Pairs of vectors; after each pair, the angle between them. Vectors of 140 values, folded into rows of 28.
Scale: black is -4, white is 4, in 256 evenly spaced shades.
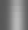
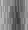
nearly opposite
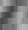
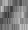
nearly parallel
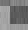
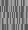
orthogonal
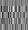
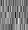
partly opposed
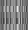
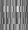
nearly parallel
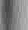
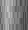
nearly opposite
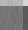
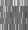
partly aligned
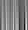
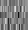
orthogonal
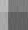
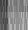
nearly opposite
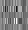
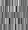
partly aligned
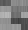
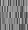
orthogonal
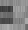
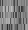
partly opposed
